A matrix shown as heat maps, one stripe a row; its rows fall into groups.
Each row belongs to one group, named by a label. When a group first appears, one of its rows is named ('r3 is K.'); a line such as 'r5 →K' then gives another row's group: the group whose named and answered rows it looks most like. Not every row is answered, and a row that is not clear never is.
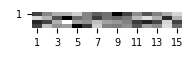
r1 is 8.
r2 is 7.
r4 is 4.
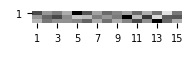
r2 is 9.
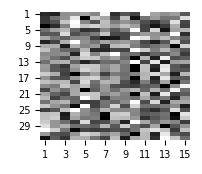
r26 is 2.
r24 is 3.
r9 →2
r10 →3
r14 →9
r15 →9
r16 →7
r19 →8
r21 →9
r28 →3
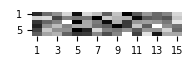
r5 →4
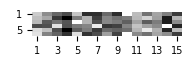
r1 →3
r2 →7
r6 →3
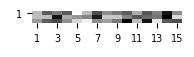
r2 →2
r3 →9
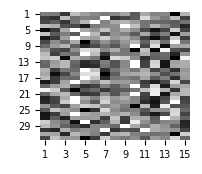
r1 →2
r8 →4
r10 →9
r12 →2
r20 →7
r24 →9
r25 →4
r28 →3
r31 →2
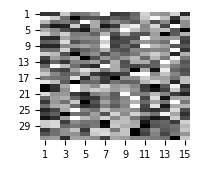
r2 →7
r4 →4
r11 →7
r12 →4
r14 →4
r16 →3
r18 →7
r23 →4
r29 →2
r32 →2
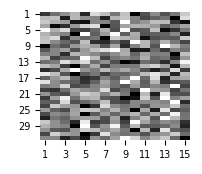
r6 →3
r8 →3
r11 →2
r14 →7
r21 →9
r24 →4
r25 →9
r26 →4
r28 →3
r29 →3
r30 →9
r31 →4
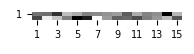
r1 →2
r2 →4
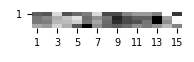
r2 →8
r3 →8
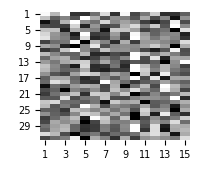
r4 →4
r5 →2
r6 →3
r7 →3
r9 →7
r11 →3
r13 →8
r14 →3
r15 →3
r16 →9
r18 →4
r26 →9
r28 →4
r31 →7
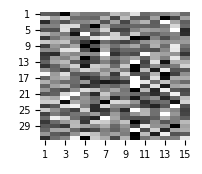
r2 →8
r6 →3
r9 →4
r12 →4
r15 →9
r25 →3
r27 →4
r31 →9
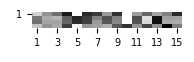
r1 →3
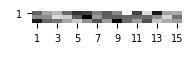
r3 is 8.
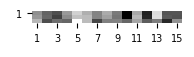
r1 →9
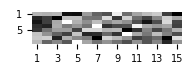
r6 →3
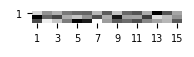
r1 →8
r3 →4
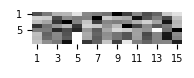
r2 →2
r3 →7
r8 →3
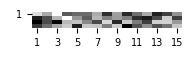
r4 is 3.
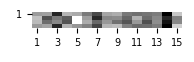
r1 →2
